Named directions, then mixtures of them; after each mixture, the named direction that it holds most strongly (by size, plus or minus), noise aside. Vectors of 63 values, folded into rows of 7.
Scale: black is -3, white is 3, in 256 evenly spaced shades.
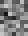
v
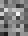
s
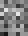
s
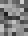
v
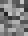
v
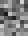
v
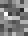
v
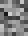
v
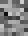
v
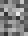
s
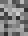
s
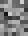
v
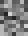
v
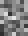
v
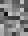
v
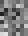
s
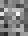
s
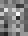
s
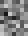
v
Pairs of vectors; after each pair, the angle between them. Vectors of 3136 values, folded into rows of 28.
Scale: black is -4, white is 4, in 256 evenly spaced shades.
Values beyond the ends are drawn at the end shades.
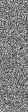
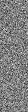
partly opposed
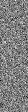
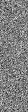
partly opposed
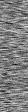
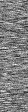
nearly opposite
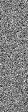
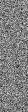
partly aligned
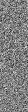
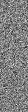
nearly opposite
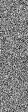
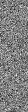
partly aligned
